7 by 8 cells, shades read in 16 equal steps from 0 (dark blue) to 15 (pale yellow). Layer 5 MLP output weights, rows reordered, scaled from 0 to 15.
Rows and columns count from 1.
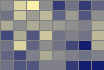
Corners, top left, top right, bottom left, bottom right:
8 5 6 0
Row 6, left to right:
5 3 7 10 8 7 6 7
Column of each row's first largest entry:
3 2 1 4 2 4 4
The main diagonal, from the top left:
8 12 10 12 6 7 0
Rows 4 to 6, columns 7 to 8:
6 11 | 0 10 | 6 7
